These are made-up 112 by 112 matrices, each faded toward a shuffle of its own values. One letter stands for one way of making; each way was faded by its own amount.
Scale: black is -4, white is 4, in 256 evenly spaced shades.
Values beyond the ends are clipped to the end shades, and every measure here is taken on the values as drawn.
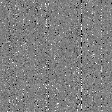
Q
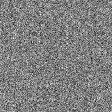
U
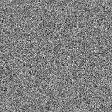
U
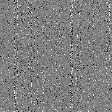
Q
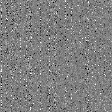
Q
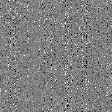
Q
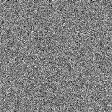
U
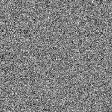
U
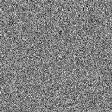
U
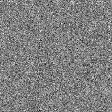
U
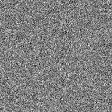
U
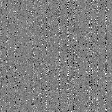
Q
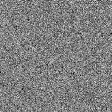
U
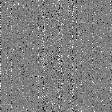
Q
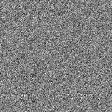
U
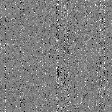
Q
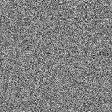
U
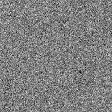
U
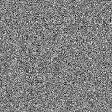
U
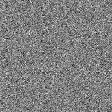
U
